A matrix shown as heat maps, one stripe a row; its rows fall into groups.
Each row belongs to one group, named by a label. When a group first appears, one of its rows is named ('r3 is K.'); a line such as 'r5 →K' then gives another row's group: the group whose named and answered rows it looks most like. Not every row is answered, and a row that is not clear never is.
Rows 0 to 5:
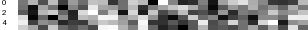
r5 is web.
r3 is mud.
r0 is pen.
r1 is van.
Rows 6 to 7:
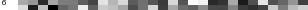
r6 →web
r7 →mud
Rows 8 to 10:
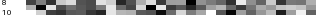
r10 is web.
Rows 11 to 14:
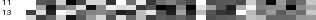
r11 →van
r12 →web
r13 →pen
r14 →van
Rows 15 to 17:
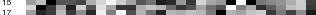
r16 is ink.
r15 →web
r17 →van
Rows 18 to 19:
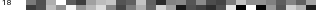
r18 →pen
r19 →ink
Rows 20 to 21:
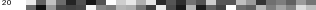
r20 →web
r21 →mud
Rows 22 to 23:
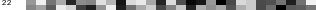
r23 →pen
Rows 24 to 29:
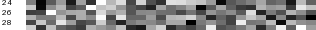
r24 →van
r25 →mud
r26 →ink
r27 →van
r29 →mud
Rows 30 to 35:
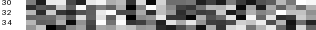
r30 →mud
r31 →ink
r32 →mud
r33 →ink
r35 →web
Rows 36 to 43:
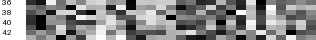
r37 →ink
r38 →pen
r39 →ink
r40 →ink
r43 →mud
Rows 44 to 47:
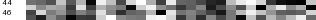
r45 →ink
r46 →pen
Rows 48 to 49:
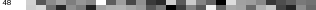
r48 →van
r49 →web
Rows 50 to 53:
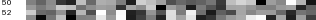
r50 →ink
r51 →pen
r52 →van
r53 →van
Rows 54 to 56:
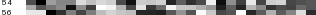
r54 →ink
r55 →van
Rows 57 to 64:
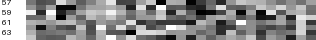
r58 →mud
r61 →web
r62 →van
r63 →ink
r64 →web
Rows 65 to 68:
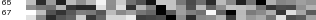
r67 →web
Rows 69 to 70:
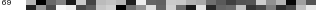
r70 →pen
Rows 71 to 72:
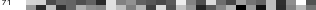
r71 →web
